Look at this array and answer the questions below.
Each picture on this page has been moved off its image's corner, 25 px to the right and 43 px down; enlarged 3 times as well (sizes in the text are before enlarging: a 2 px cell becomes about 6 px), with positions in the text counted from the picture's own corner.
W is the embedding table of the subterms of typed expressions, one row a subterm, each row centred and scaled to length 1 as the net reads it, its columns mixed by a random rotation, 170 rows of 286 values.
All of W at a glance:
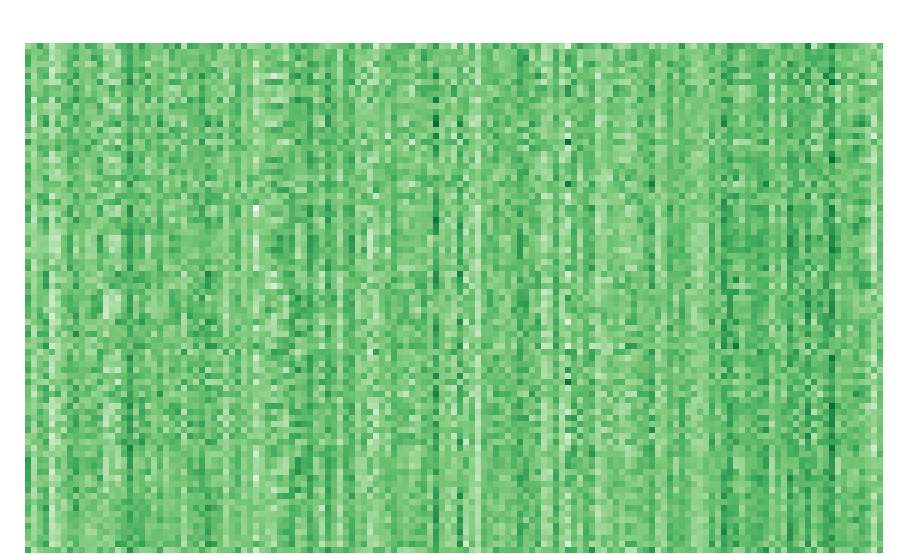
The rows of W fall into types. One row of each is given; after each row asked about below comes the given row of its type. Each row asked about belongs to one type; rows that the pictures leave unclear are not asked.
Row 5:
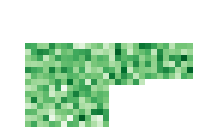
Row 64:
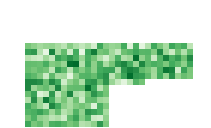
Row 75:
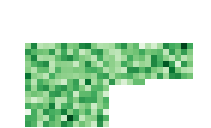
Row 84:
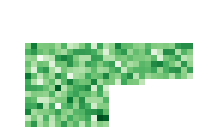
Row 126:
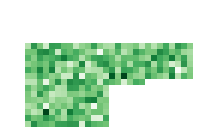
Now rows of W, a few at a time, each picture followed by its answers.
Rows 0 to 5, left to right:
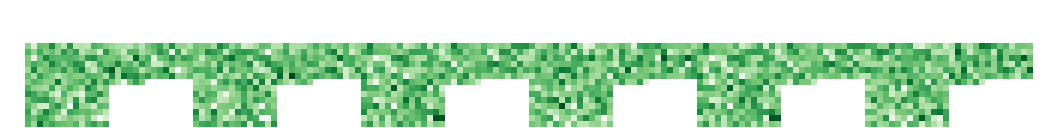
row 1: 126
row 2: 84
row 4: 84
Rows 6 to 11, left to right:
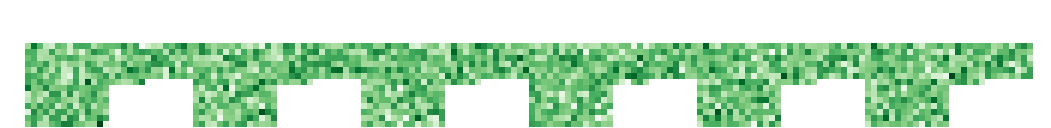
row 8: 5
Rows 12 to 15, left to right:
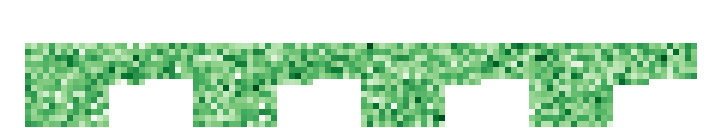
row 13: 64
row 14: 84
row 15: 5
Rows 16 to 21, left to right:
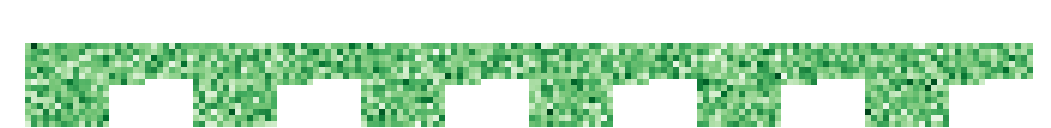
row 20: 64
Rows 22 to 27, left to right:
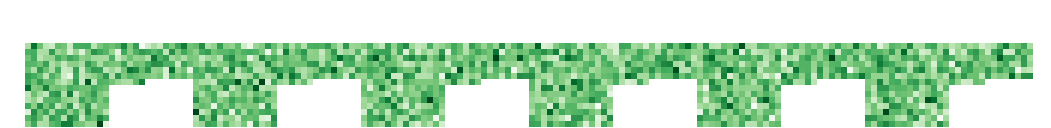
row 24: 5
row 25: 75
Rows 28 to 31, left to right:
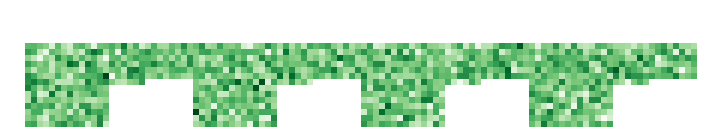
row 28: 64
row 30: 75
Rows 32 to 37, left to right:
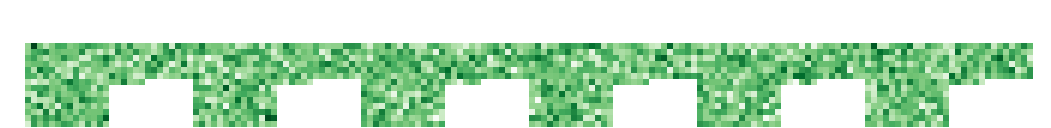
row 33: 84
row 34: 126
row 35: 75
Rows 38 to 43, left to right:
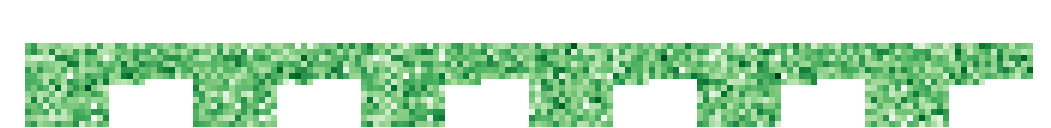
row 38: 64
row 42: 64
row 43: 5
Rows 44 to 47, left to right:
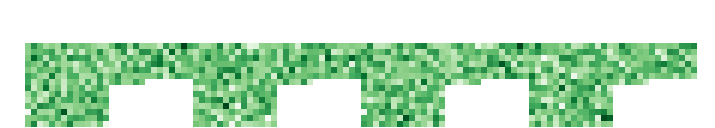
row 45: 5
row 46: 75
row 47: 84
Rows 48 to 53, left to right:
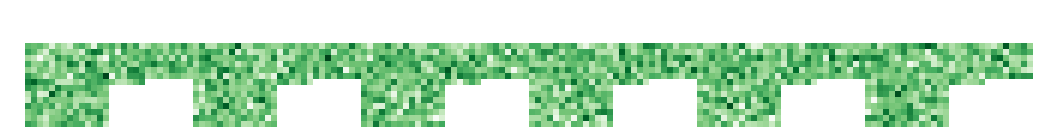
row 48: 64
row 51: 5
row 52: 5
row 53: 75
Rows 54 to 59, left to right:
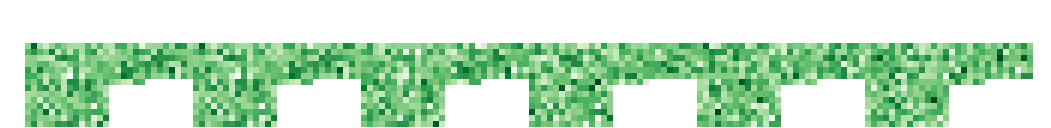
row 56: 64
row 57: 84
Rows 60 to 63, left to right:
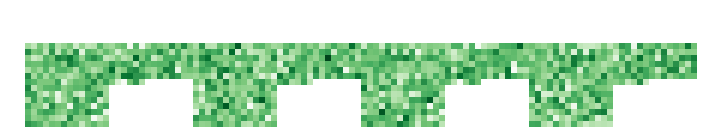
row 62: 126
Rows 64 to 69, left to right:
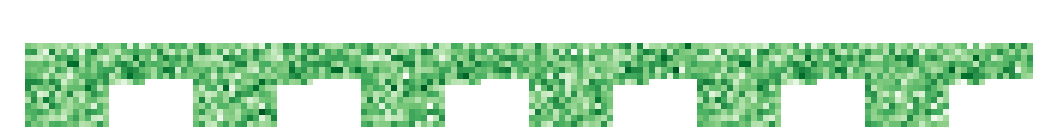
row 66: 64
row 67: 64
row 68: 64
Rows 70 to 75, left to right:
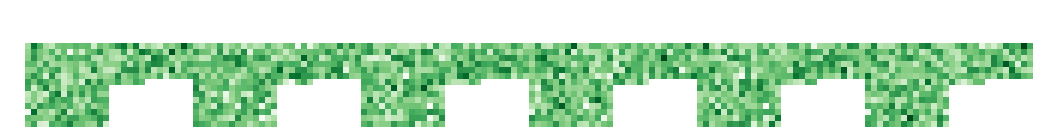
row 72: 64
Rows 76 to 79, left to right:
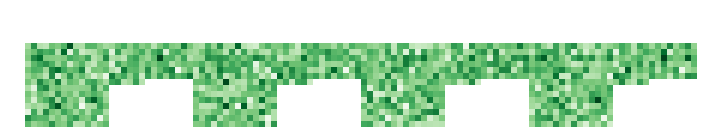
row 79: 5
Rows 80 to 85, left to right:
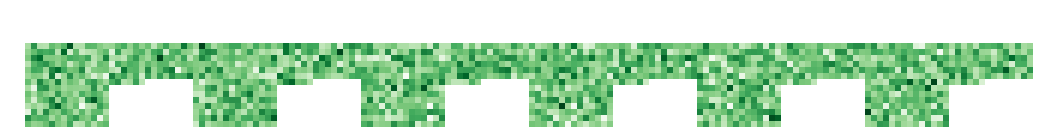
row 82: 64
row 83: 5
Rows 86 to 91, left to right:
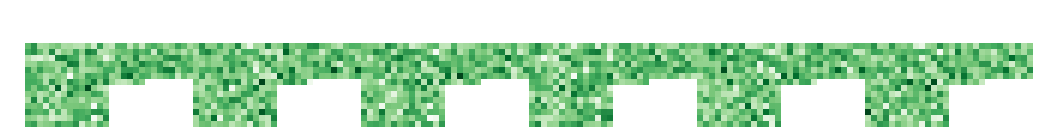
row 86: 64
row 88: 126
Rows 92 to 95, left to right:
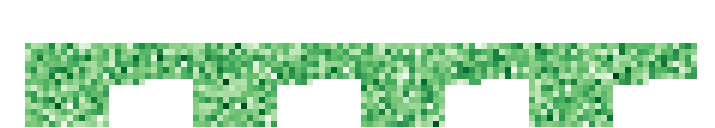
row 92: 5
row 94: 64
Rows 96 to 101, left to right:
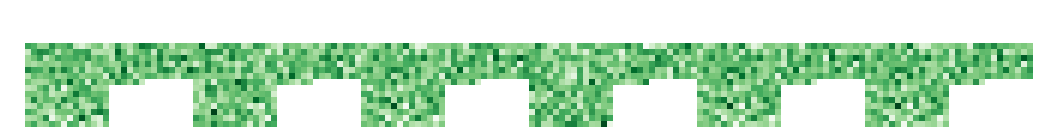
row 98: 5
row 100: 5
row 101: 5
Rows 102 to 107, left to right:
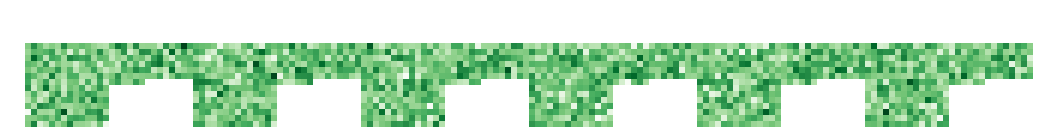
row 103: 64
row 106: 64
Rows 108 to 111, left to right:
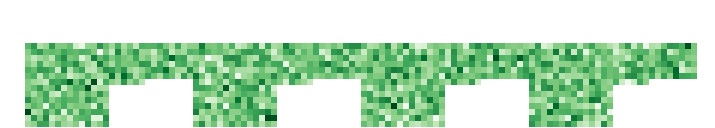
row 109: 84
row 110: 5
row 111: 75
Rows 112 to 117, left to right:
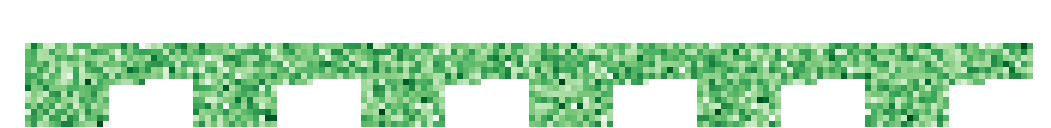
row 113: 84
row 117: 75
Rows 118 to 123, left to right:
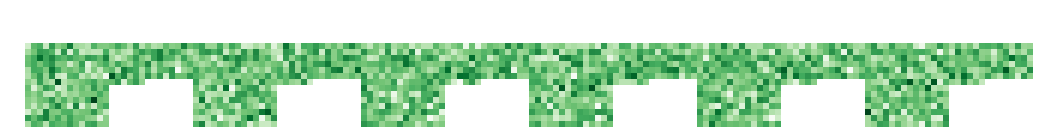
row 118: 126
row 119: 5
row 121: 64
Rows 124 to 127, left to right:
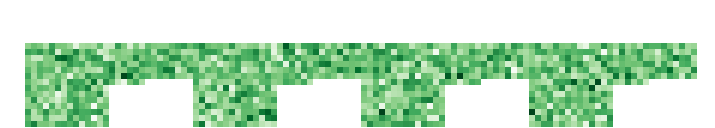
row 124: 126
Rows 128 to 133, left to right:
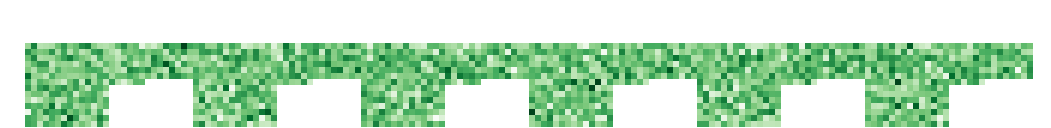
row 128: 75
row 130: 126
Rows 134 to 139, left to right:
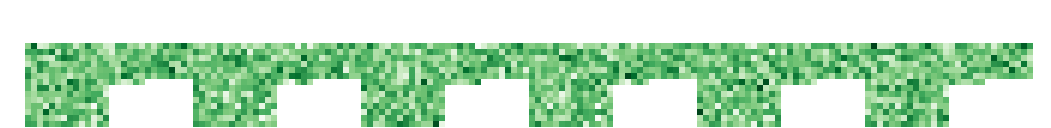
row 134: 75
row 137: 126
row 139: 75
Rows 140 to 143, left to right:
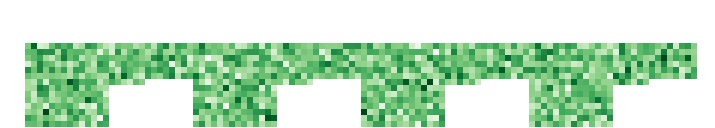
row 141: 84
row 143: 5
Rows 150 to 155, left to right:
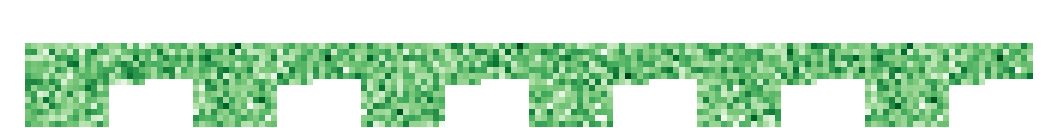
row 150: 64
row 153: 126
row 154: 5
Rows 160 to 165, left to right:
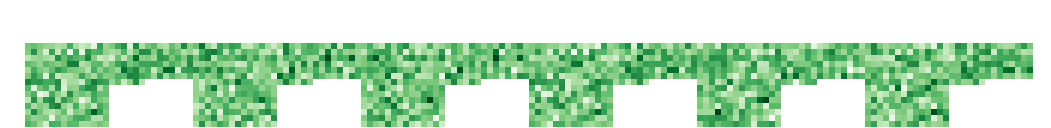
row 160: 64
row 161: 5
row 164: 126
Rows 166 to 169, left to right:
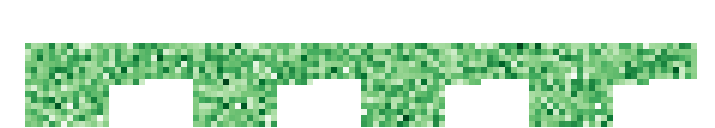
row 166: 5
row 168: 75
